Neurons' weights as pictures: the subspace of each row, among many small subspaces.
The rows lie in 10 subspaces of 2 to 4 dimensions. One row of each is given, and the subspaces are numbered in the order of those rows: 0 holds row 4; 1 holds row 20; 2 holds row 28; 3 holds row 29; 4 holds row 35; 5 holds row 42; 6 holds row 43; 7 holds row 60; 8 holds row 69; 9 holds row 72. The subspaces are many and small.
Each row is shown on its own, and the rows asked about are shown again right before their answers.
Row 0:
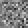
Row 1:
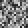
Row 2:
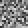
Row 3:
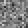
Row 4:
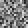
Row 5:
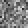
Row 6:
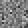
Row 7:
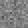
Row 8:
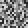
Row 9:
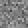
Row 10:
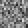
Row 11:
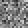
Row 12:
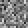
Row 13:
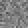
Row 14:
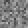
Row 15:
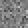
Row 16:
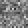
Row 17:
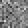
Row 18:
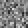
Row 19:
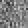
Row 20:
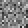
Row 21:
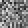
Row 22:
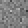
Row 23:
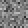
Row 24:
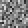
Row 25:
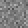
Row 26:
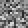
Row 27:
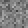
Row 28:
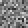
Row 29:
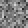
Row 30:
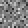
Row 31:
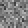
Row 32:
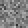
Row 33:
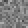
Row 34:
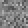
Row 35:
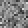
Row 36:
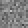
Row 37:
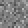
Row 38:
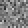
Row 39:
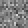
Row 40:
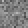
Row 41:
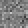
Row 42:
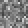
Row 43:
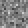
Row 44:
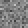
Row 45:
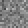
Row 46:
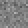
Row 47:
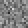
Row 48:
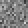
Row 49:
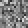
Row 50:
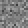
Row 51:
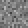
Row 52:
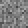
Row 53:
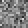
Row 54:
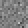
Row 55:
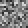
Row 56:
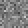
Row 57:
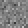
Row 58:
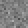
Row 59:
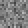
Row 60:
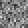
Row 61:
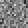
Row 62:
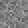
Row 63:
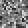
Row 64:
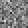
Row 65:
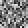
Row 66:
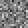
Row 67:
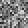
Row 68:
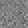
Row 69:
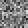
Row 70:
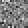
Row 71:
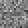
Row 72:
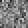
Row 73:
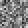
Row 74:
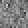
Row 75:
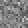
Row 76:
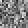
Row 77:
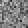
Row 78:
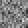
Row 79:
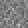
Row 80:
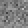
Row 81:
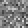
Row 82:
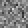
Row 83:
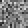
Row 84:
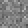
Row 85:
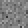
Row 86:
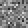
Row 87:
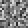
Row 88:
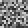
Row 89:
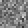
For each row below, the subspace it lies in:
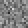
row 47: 0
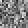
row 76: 9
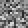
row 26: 6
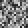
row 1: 7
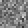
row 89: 9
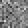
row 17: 4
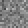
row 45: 5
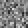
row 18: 6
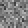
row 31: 1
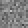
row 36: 7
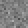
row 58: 6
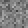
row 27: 3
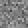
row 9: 8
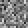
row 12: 0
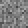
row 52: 4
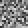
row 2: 2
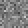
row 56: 8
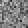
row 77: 5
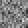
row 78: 1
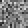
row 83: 4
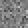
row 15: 8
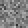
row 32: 6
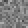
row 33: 5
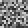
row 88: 2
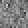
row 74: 9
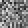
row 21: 4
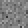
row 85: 1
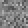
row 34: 2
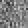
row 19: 4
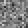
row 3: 7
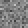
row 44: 7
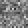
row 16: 8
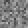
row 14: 3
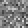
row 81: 2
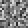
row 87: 4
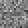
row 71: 2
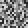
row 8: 0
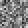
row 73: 7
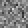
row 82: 1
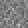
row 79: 6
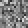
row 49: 5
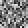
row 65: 7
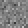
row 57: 7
